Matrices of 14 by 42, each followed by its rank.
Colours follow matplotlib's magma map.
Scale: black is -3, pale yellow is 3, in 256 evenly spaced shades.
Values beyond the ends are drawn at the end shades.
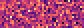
full rank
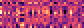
three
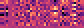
three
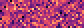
full rank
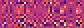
three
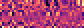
three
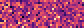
full rank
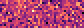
full rank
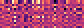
three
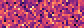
full rank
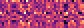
three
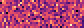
full rank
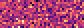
full rank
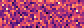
full rank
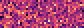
full rank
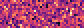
full rank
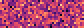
full rank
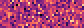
full rank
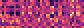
three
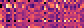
three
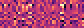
three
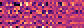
three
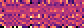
three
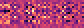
three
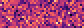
full rank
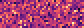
full rank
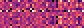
three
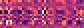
three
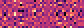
three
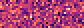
full rank
